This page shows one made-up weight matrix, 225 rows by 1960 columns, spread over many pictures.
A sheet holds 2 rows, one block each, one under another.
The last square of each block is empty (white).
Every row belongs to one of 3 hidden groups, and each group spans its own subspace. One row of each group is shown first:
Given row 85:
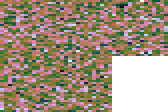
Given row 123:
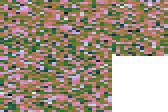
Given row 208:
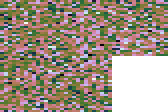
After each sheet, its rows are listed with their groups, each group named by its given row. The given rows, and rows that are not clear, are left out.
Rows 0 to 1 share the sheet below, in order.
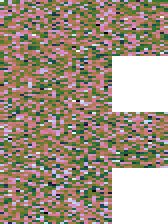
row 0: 85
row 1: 208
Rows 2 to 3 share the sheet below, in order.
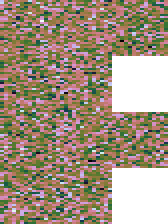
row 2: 85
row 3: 123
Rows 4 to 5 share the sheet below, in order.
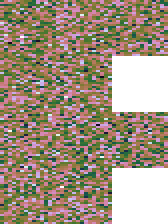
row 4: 123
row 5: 208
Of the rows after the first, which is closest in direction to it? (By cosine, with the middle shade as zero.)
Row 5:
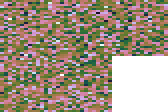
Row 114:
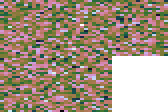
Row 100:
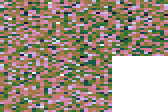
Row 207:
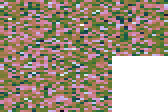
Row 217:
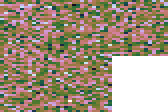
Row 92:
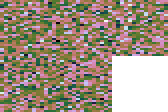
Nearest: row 100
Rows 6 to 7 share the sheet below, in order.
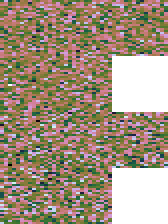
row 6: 85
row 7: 123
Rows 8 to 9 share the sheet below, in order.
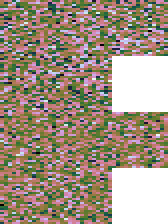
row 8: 208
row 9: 123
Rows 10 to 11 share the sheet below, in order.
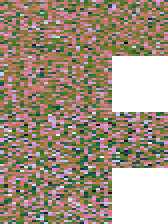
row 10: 123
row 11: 208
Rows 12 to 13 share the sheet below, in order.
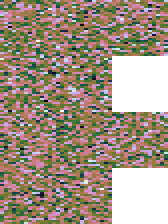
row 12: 208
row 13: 123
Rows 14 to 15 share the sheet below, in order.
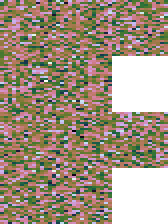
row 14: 85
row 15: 208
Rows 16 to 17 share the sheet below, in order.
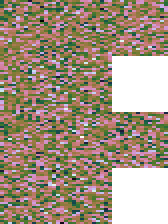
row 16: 85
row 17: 208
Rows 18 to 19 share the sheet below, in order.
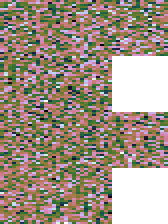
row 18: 208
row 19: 85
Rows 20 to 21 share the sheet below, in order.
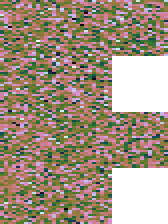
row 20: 208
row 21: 123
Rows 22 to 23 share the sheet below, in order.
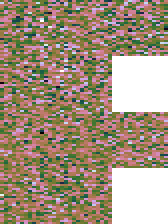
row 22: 85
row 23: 85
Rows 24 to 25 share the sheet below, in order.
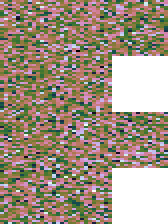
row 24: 85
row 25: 208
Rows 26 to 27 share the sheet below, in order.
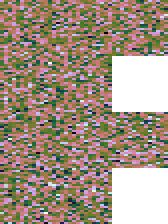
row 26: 85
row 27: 208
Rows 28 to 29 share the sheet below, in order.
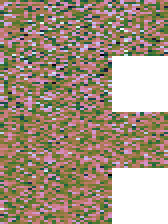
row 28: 123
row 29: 123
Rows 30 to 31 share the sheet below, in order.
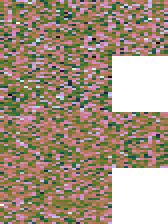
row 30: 123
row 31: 123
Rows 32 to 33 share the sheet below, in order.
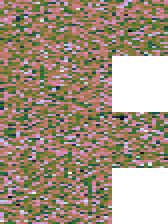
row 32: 85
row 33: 85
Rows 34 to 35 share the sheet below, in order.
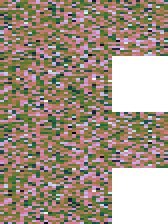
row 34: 208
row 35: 208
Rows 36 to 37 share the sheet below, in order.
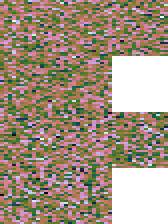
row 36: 85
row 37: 85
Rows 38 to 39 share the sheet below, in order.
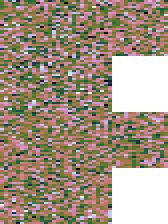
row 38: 85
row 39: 123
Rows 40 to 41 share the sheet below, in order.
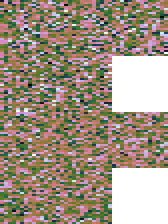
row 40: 85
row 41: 123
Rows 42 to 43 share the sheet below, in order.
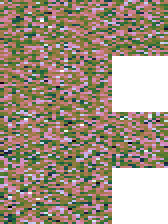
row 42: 85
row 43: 123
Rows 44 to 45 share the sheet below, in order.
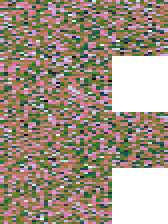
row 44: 208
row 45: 208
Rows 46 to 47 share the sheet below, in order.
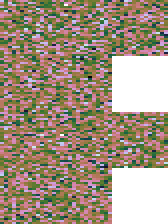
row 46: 85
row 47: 123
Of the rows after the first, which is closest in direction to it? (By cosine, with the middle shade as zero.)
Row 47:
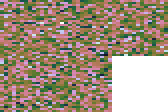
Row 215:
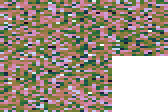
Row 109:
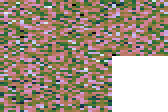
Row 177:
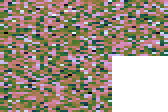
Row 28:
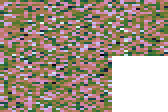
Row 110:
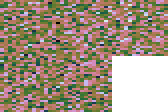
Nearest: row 28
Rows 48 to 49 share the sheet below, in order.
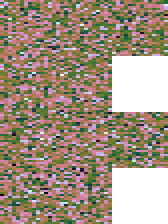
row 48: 208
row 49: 85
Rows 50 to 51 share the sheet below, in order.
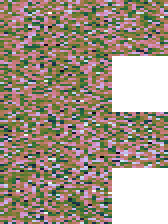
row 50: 85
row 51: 208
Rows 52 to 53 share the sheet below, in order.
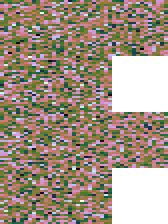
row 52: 123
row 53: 85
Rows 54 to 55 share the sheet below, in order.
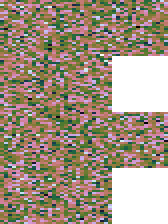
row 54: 123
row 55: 123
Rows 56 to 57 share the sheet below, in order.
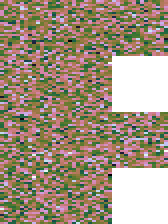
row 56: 123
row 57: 123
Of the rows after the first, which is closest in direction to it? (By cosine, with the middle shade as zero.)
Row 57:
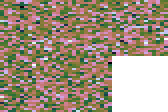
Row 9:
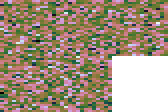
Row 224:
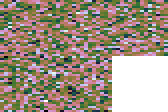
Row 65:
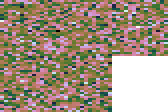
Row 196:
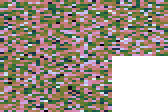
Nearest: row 65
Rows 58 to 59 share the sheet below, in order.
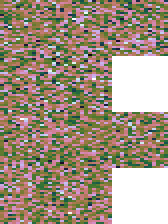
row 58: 208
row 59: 123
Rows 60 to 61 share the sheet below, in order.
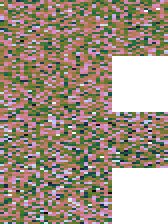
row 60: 123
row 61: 208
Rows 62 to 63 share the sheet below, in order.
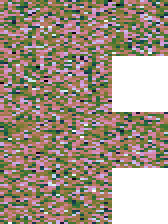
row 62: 85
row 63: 208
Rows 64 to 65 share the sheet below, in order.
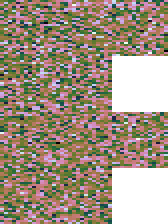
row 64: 123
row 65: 123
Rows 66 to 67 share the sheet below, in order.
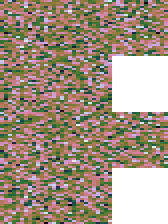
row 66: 85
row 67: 208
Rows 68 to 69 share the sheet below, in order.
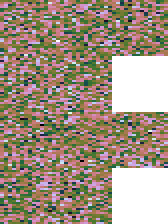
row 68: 208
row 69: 123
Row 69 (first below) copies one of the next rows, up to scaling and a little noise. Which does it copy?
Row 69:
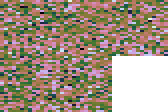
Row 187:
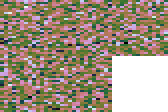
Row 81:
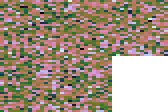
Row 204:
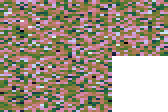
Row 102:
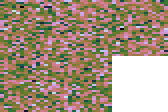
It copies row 81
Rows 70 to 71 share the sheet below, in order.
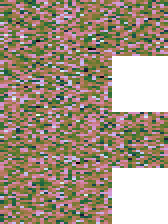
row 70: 123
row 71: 85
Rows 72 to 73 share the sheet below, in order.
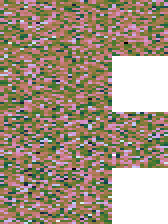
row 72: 123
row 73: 123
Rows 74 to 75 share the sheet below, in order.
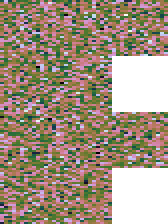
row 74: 85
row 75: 123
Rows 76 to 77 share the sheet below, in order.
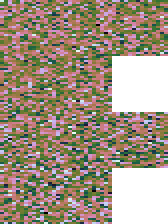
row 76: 85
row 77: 208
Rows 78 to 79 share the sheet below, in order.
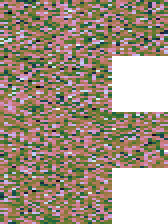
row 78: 123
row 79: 123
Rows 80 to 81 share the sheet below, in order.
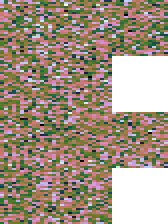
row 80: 85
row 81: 123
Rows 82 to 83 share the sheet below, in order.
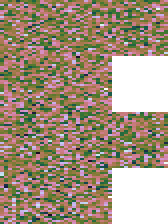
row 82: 123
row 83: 123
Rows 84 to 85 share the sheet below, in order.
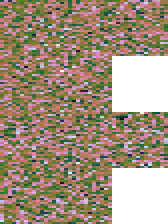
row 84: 85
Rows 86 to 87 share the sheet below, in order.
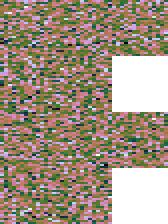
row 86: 123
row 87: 123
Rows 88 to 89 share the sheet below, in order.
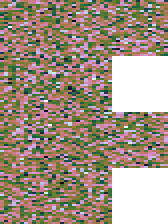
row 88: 208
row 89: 85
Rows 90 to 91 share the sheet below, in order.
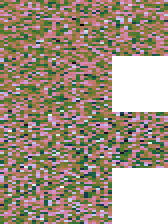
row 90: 208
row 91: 208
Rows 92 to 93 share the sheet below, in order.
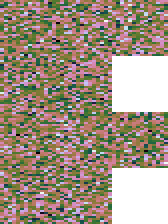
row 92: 208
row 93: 123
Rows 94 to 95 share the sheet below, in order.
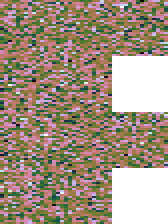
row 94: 85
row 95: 123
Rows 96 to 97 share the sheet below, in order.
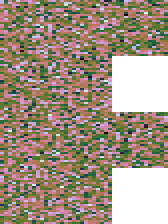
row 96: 85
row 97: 208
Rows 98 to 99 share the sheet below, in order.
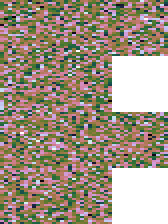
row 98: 85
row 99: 123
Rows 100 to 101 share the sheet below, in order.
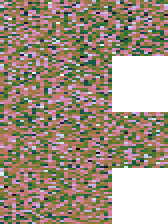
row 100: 208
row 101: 123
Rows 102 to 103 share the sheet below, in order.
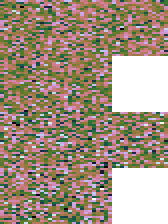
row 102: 123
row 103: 123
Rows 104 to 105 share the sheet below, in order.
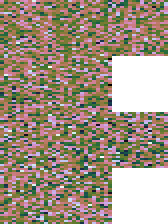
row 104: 123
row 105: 208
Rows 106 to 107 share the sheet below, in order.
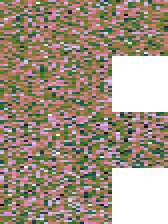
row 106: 85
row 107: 208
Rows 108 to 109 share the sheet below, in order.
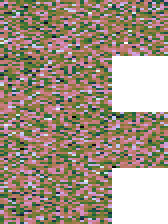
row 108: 123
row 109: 123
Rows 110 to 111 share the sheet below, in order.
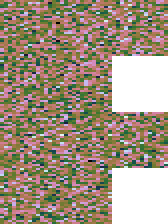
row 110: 208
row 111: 123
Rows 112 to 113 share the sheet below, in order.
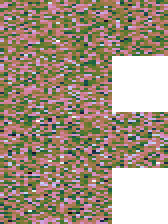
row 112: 208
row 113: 123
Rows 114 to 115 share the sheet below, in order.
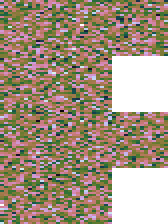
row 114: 208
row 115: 123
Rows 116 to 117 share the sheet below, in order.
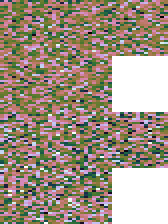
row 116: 85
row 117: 208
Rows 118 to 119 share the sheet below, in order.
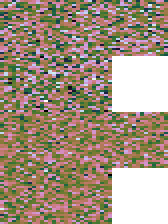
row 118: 208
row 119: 123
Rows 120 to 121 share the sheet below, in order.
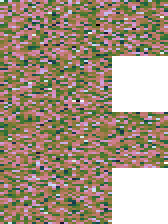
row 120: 85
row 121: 208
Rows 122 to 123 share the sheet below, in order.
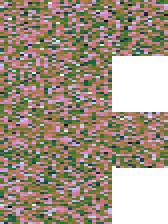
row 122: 208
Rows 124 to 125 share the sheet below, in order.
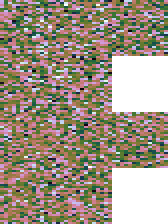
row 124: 85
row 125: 208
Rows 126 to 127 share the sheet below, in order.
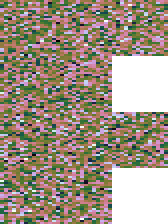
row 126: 208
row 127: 123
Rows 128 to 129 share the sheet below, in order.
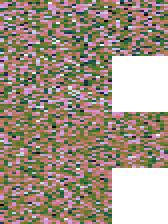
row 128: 208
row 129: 123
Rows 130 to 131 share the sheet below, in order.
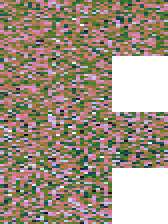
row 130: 208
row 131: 208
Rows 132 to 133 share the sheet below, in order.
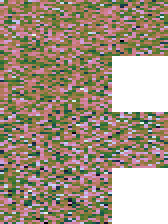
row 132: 85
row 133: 208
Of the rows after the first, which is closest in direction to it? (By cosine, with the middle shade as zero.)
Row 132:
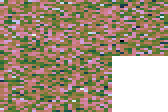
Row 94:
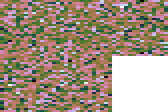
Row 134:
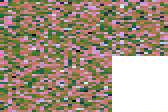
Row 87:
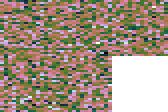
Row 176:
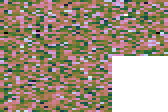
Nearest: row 87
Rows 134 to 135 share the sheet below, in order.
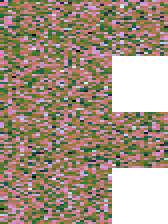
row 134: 85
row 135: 123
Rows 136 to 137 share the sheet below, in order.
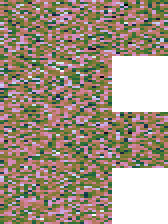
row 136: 123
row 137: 208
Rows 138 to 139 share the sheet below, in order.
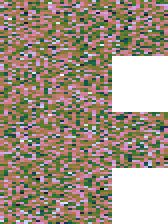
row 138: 208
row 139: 85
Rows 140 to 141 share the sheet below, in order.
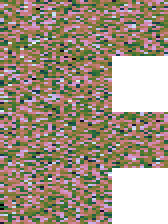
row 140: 123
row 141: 123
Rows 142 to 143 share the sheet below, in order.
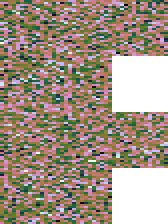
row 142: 123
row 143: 123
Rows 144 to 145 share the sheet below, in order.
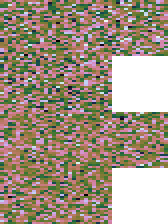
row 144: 208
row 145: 85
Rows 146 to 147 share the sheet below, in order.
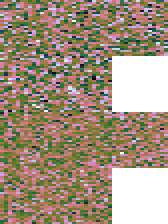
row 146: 208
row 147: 85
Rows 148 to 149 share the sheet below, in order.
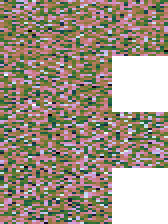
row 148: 123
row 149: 208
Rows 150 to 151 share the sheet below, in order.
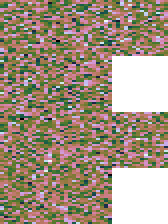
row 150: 208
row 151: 123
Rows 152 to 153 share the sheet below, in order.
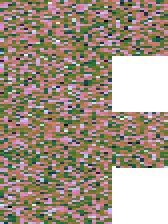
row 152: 208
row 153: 123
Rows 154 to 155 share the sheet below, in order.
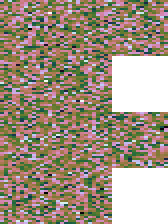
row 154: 85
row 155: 85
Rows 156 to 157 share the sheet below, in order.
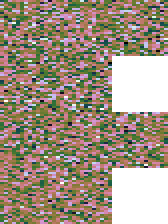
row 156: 123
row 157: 85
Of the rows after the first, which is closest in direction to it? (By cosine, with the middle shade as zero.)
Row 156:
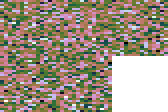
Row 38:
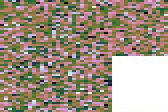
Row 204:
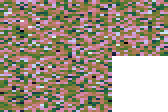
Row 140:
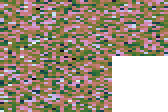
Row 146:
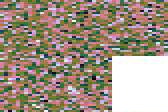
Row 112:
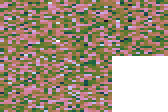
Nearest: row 140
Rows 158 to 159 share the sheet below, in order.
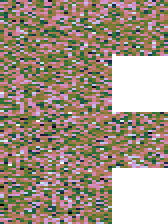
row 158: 123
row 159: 123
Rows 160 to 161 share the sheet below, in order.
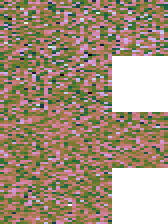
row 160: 208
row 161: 208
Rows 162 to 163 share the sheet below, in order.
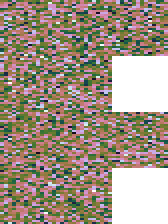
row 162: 208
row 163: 208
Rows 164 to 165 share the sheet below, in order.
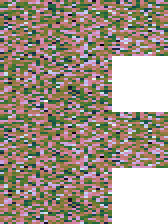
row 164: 208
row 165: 208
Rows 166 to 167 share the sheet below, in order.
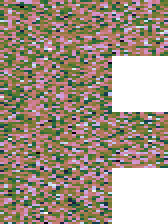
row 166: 123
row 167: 208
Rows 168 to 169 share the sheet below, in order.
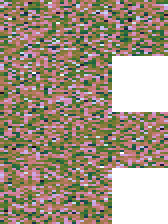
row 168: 208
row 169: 85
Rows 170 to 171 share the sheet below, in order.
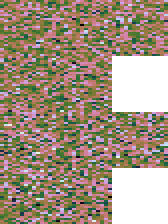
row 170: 208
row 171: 123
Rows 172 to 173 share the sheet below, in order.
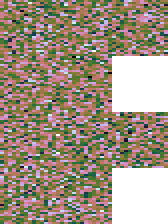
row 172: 85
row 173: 208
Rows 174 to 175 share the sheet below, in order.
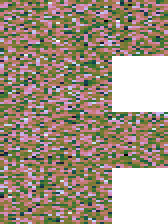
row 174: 208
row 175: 123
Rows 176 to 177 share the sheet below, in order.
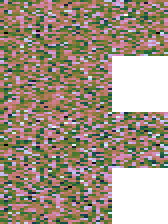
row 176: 85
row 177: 85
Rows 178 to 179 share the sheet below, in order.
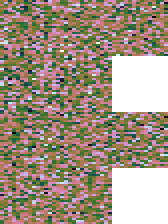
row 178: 123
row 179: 85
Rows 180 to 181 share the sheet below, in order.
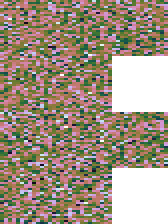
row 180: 208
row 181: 85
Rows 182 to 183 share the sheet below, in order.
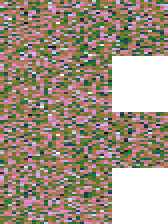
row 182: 208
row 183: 208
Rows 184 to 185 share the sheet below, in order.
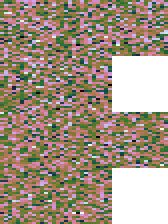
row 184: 123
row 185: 85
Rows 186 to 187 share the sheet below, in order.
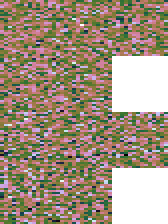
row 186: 208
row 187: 123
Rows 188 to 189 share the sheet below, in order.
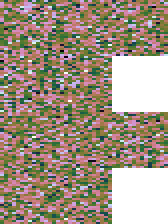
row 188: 123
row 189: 123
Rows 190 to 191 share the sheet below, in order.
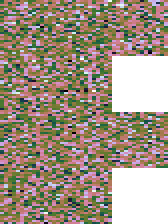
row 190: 85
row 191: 208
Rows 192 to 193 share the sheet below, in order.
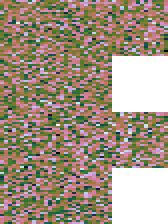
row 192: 123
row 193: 208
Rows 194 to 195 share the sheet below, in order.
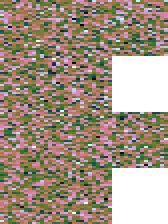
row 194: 208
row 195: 85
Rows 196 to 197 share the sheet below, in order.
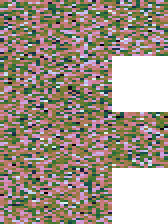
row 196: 208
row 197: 85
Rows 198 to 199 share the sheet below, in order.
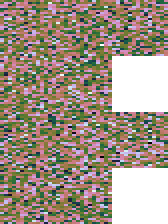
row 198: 208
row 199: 208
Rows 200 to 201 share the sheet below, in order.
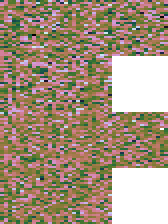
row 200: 85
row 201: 85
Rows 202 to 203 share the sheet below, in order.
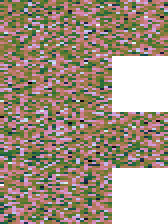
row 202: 85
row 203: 123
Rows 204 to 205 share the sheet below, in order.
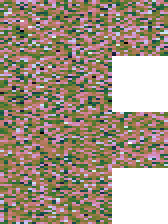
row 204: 123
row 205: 85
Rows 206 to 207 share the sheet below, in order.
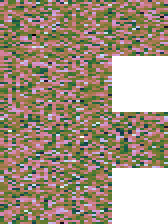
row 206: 85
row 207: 208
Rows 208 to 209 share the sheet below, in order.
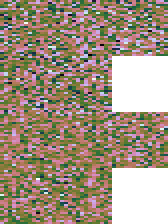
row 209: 85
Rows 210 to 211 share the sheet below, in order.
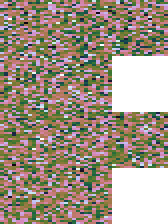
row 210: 208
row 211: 85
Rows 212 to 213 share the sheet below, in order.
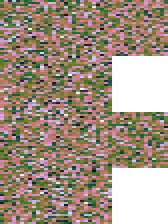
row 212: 85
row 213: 85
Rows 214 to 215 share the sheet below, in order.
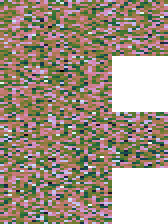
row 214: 85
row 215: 208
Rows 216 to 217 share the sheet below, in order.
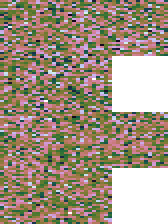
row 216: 208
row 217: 123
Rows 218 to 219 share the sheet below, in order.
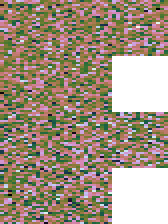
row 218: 123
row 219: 208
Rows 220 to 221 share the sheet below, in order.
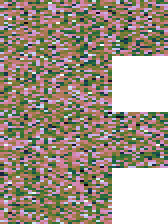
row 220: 208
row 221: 85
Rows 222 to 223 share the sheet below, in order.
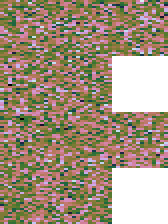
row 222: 85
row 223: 123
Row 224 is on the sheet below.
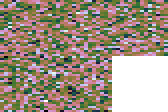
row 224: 208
